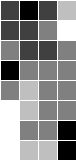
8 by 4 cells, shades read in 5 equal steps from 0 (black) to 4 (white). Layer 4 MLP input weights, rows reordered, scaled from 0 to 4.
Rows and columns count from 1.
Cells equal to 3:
5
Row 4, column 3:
2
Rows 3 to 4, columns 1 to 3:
2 1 1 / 0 2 2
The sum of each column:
18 15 15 15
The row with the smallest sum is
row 1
